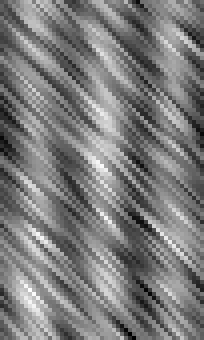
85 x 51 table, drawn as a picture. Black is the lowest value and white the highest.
Stripes running up and down repeat 3 times from left to right. No single row or column stands out from its neighbours. The histogram is bell-shaped. The ninth with the highest average is the bottom left.
